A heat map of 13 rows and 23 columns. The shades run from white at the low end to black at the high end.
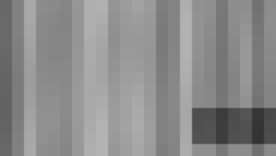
Ninth with the highest average: bottom right. Roughest part: bottom right. Odd patch: higher, in the bottom right. Histogram: skewed, a long tail of high values.
